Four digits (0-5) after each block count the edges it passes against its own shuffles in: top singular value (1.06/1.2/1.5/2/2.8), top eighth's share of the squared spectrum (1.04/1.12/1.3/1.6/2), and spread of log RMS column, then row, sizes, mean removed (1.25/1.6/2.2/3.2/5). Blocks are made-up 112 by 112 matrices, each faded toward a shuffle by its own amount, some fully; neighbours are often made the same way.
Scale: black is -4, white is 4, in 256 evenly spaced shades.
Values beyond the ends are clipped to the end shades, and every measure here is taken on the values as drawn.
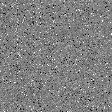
1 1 1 0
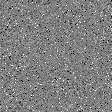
0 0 0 0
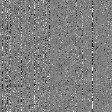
3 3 4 0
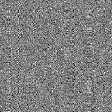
4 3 2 2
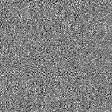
4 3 2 2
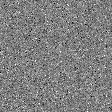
0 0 0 0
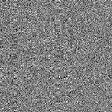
4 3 2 2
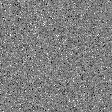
1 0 0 0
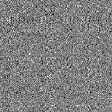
4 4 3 2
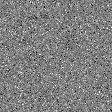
1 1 0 0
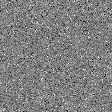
2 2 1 0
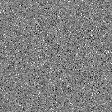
3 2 1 0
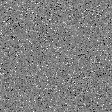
2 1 0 0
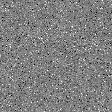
3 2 0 1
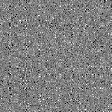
4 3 2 2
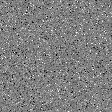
1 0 0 0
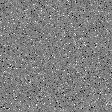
0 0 0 0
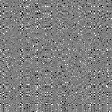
5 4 3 3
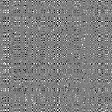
5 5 4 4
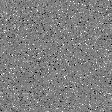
3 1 0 0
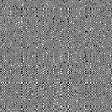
5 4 3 3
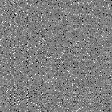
4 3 1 1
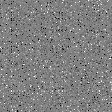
3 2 1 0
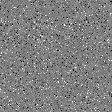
3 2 0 0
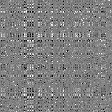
5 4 3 3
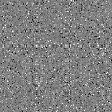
4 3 2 1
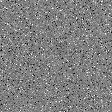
2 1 0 0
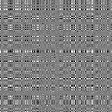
5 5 4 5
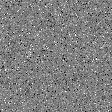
2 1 0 0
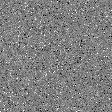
2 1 0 0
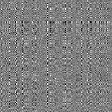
5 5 4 3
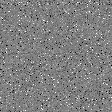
1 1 0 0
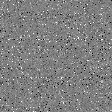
2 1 1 1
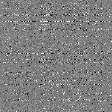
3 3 2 3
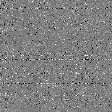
2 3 2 3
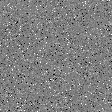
0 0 0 0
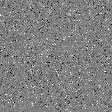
1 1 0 1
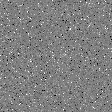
0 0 0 0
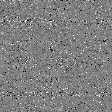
2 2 1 2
